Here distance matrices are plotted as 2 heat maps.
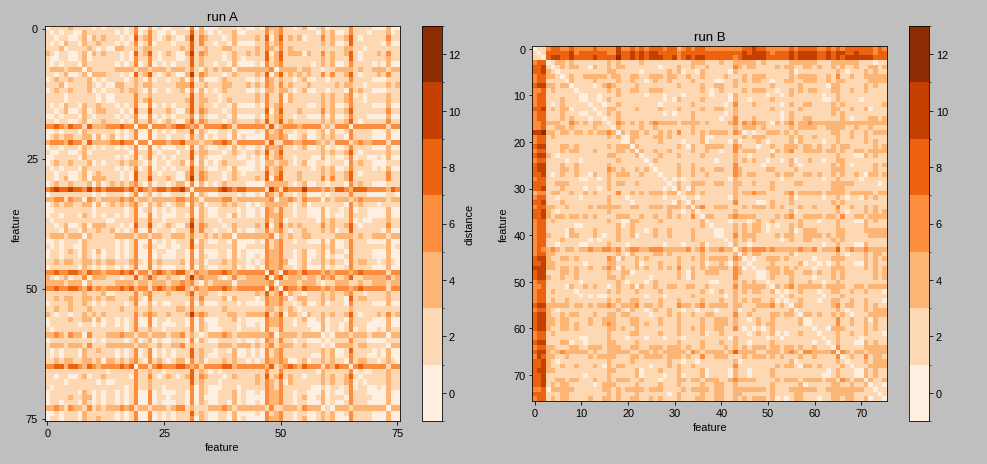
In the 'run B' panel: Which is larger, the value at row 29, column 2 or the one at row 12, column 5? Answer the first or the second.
the first
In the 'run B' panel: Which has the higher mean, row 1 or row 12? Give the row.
1
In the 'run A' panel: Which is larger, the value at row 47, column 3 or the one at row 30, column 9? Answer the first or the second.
the first
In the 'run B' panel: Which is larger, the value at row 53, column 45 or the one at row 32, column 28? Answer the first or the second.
the first
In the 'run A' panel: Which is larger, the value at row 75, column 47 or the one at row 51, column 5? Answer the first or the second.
the first
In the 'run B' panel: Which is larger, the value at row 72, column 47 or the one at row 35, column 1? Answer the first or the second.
the second
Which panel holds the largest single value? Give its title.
run B
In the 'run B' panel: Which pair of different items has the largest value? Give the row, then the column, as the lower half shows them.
18, 2
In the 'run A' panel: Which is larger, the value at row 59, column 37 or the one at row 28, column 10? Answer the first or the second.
the first
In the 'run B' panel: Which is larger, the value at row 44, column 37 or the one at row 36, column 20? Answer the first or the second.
the second
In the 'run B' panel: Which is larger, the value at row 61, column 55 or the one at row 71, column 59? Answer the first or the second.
the second
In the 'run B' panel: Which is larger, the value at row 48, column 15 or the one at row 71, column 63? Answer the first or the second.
the second
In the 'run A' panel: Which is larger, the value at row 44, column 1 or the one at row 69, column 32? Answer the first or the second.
the first
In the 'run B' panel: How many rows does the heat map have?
76
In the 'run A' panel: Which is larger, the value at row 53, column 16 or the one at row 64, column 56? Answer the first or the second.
the first
